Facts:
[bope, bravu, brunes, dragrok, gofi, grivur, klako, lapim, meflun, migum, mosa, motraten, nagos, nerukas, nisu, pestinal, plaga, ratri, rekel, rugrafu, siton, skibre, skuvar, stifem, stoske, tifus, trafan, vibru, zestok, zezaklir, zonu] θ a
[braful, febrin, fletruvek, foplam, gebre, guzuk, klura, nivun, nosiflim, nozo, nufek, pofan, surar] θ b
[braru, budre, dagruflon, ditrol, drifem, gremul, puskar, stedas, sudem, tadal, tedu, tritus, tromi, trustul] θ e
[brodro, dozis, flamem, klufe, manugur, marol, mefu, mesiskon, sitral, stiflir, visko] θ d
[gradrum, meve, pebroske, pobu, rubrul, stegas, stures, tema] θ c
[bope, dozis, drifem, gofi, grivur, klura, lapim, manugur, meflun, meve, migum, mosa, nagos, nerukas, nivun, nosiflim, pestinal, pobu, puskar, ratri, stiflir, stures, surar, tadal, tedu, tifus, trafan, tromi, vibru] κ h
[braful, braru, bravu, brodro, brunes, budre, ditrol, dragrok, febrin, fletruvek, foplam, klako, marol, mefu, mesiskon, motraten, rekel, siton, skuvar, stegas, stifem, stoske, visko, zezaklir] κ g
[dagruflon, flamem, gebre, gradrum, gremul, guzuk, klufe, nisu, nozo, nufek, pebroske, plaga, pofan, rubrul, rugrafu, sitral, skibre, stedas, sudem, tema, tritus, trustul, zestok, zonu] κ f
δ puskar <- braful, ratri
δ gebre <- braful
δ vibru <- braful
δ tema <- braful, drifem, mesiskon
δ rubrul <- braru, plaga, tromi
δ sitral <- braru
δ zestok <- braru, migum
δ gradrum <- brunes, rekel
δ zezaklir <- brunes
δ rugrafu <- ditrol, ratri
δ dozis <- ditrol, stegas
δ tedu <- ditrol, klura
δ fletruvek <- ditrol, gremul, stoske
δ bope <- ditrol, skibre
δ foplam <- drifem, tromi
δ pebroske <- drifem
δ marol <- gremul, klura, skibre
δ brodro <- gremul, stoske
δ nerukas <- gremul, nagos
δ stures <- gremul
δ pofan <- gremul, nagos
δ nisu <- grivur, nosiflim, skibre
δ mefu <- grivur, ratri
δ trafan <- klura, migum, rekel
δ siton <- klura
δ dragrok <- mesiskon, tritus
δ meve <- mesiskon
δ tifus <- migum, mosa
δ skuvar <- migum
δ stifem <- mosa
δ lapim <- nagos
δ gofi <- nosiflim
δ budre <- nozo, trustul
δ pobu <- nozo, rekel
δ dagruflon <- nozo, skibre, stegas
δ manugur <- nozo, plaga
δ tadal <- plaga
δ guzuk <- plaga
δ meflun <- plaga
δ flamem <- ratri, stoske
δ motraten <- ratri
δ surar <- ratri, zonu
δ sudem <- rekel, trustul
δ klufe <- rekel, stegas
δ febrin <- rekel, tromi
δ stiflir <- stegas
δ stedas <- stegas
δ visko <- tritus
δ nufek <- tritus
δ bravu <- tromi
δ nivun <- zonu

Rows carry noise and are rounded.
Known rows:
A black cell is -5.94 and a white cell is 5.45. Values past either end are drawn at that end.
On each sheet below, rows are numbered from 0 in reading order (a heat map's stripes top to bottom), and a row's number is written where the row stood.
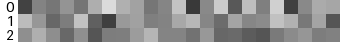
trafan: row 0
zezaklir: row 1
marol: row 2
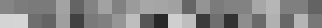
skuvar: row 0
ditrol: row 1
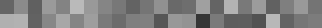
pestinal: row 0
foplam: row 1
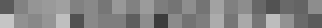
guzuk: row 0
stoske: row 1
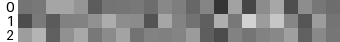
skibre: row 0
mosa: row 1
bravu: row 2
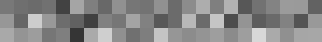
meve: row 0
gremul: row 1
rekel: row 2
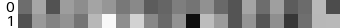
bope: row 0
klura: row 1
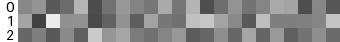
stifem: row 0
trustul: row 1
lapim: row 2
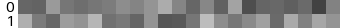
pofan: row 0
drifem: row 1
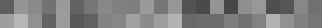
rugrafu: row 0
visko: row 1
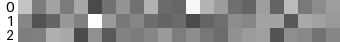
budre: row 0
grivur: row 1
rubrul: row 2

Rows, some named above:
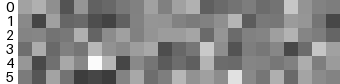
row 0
visko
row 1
tema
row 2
skuvar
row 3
tedu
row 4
nosiflim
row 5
gradrum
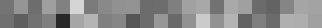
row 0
tadal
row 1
pobu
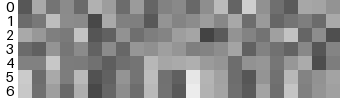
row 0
manugur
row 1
nozo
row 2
dragrok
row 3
gebre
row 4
sitral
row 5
budre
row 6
budre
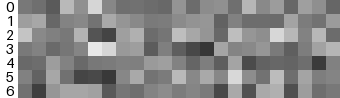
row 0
gofi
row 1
febrin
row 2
brunes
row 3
ratri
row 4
pofan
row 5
gradrum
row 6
nisu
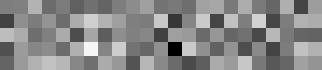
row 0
flamem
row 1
trafan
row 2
fletruvek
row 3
klura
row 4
plaga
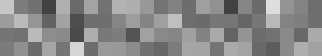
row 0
braful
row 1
visko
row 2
nozo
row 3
tadal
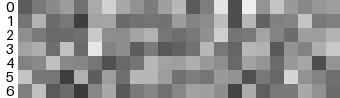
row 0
migum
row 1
stiflir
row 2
puskar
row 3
tromi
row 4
sitral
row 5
braful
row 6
dozis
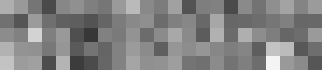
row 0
mefu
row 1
pebroske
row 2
tritus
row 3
brodro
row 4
mesiskon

